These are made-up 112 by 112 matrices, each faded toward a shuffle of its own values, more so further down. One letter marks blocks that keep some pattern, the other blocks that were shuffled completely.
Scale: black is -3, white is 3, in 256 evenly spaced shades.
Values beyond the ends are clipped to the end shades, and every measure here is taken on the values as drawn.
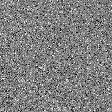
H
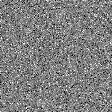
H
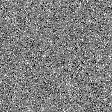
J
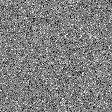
J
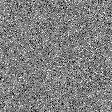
J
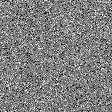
J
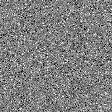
H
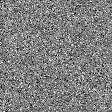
J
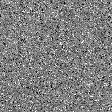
H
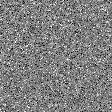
J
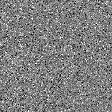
H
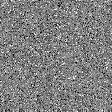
H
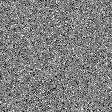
J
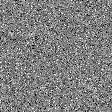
J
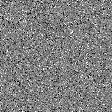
H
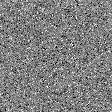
J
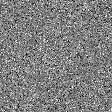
J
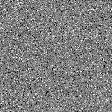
H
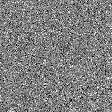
H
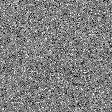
J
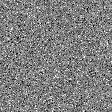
J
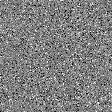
H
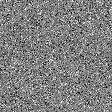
J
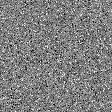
J
